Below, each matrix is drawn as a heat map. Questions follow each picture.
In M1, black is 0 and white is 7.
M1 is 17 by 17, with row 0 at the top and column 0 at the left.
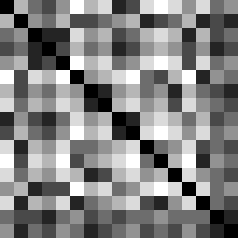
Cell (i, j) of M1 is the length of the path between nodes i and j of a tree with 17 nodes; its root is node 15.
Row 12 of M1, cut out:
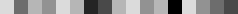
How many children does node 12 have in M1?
0
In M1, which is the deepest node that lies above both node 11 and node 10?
1
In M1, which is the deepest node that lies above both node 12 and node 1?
16
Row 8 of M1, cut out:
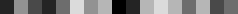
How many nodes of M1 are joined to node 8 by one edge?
3
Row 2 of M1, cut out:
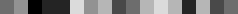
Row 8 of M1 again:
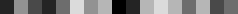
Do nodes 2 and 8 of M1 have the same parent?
yes
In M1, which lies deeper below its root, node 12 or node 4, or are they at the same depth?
the same depth
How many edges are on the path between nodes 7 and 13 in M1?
6
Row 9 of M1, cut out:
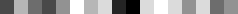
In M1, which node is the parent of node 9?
8
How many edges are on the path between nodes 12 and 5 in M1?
5
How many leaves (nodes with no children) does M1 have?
9
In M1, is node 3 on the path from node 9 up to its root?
yes
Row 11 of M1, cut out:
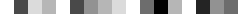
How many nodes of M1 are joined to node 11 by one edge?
1
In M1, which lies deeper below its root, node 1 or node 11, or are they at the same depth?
node 11
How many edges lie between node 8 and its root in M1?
2
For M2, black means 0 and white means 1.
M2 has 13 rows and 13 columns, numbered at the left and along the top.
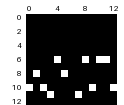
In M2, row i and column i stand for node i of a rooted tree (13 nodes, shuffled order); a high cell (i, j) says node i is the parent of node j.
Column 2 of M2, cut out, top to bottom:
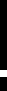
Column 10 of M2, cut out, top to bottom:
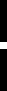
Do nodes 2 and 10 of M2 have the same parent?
no
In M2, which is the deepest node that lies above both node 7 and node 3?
11
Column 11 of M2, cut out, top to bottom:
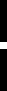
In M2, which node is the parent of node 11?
6
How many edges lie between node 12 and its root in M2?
2
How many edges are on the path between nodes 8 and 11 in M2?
2
